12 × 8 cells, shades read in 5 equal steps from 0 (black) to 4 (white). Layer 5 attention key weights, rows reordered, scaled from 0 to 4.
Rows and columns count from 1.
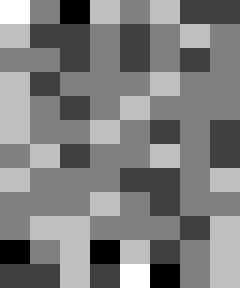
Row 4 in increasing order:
1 2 2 2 2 2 3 3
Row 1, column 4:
3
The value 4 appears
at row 1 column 1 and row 12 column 5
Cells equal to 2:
45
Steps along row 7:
up down up same up down down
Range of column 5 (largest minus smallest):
3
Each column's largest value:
4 3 3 3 4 3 3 3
